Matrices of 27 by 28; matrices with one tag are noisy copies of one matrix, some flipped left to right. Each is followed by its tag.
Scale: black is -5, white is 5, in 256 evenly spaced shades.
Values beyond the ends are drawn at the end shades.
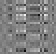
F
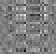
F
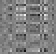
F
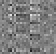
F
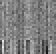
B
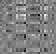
F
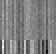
B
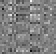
F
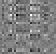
F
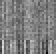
B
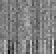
B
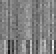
B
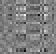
F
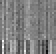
B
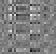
F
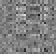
F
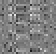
F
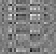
F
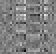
F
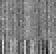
B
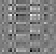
F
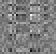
F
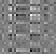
F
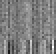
B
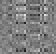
F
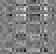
F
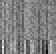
B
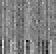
B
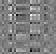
F
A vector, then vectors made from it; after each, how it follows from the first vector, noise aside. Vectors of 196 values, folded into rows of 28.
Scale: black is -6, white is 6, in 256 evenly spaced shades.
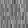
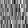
scaled up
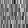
scaled up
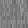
shrunk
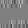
partly zeroed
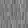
shrunk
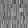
sign-scrambled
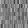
wrapped around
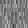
reversed
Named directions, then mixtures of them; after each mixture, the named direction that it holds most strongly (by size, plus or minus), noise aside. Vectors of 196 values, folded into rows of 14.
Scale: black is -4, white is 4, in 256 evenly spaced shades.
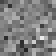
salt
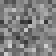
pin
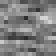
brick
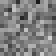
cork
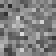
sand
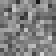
cork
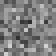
pin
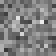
sand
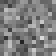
salt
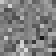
salt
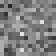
sand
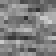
brick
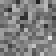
cork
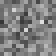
pin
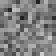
cork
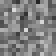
cork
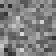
sand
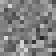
salt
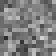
salt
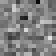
cork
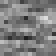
brick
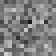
pin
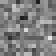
cork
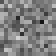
sand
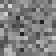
sand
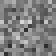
pin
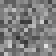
pin
